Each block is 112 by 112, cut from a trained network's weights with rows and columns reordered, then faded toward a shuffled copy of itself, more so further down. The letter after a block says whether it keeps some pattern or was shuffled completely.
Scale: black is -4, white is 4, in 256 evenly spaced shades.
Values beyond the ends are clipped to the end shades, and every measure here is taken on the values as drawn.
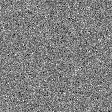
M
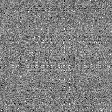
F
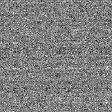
F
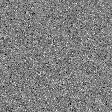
M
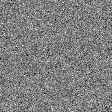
M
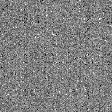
F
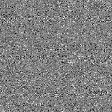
F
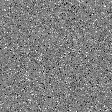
M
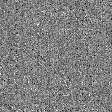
F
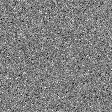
M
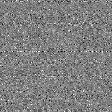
F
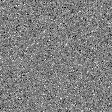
M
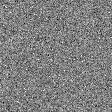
M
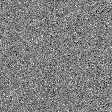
M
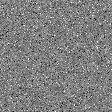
M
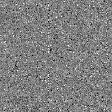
F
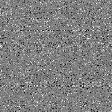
F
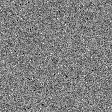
M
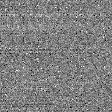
F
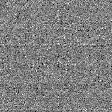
F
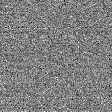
F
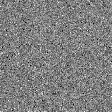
F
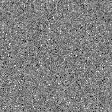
F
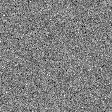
M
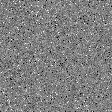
M
